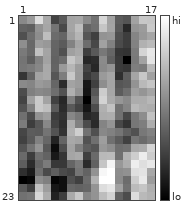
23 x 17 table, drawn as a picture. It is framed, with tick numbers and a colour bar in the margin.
Ninth with the lowest average: bottom left. Grain: streaks running down. Stripes: upright, repeating 4 times.
